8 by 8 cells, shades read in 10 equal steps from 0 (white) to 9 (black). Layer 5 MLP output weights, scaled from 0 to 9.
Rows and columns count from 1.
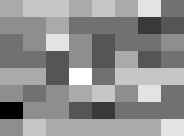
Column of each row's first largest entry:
8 7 5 3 3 2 1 1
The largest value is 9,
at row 7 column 1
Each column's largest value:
9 5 6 6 7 5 7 6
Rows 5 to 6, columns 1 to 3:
3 3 6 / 4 5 4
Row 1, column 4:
3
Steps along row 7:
down same up up down same same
